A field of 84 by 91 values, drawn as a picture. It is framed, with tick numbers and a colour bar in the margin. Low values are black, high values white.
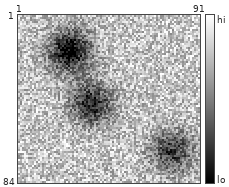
Dips: three. Seam: none. Slope: none. Average level on the scale: 70%.
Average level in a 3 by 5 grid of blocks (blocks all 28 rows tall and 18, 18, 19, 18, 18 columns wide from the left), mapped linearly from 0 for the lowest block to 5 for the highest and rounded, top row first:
40455
52255
55542
